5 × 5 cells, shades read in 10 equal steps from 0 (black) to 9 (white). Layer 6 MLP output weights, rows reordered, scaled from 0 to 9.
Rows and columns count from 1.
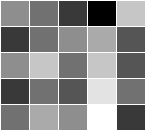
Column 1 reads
5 2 5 2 4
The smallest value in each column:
2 4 2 0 2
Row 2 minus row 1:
-3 0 3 6 -4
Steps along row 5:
up down up down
